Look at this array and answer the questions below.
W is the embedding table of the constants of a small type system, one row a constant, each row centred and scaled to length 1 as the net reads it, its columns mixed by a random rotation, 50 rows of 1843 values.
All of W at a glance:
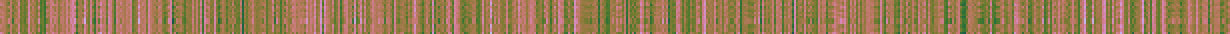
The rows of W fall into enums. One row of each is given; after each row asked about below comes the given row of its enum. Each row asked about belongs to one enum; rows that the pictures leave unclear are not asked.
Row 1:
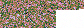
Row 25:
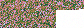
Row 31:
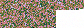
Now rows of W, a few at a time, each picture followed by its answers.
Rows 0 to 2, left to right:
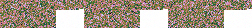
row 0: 31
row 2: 25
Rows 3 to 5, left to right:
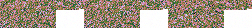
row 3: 25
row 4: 25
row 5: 1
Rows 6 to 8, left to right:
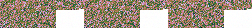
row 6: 25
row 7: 25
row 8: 31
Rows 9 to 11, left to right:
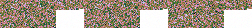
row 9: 31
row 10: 31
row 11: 1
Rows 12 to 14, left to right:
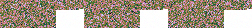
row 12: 31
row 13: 1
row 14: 25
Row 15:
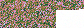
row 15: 25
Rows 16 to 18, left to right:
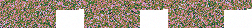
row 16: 25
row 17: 1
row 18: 31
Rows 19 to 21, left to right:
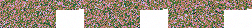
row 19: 25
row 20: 31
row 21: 1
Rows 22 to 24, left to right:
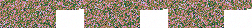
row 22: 25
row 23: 31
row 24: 31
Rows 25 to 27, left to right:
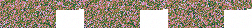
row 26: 25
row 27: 31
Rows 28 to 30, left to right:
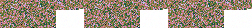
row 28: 31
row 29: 31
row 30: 31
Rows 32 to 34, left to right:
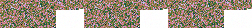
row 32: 31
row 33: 31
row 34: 31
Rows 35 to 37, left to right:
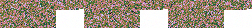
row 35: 31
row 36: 1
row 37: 25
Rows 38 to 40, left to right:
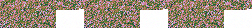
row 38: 25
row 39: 25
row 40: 25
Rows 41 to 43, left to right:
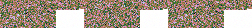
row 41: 1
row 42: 31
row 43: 1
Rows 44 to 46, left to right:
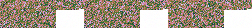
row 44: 25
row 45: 25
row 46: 31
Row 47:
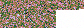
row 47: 1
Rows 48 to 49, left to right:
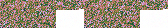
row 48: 25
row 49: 25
